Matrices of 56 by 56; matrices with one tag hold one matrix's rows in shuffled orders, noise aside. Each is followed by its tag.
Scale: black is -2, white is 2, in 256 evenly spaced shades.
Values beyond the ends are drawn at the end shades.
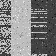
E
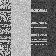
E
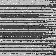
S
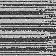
S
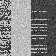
E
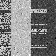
E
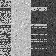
E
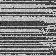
S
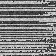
S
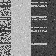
E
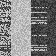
E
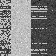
E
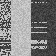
E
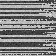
S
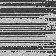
S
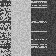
E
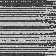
S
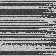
S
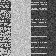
E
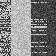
E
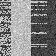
E
